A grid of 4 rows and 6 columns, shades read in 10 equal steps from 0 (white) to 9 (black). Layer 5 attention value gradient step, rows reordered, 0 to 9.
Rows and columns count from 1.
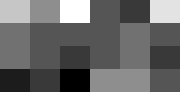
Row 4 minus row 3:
3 1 2 -2 -1 -1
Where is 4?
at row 1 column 2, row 4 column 4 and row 4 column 5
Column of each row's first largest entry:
5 2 3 3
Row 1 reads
2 4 0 6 7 1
